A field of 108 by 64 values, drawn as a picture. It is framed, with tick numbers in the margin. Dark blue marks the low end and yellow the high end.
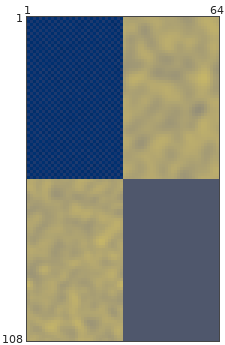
The table splits into 2 rows of 2 panels. Panel 1,1: very low, checkered, faint in contrast. Panel 1,2: high, blotchy, faint in contrast. Panel 2,1: high, blotchy, faint in contrast. Panel 2,2: low, flat.
